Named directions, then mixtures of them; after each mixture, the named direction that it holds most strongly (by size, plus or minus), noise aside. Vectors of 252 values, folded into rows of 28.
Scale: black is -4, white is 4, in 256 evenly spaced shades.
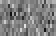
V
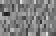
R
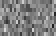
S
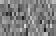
V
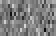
V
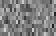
S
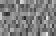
R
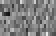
R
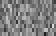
S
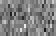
V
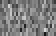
V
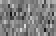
V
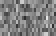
S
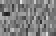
R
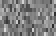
S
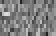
R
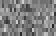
S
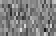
V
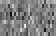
V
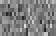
V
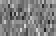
V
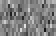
V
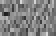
R
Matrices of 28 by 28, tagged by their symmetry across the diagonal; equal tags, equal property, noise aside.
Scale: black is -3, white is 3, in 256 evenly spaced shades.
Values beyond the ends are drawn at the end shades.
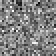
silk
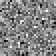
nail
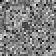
nail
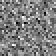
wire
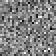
silk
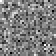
nail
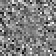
wire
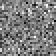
silk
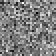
silk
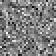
wire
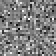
wire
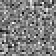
wire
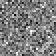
nail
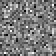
nail
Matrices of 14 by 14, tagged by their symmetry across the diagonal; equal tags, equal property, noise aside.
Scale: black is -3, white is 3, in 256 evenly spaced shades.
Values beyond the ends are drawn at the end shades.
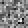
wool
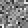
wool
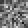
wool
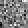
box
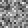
wool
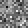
wool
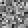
wool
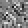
box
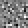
box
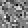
box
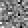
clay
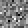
box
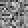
clay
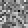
clay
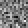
clay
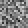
box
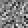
box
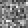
clay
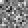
wool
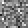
clay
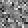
box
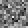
clay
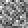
wool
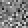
box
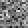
clay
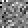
box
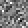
wool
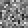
clay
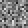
clay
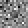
wool
